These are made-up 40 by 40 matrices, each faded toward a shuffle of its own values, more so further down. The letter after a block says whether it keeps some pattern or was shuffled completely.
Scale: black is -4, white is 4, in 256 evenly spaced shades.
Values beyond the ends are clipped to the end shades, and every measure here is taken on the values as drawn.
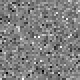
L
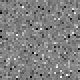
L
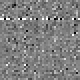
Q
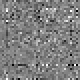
Q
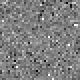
L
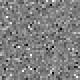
L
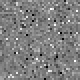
L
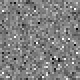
L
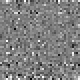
Q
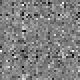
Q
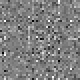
Q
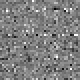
Q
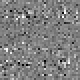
Q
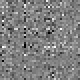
Q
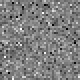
L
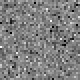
L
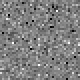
L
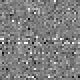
Q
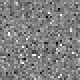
L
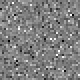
L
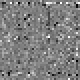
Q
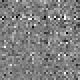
Q
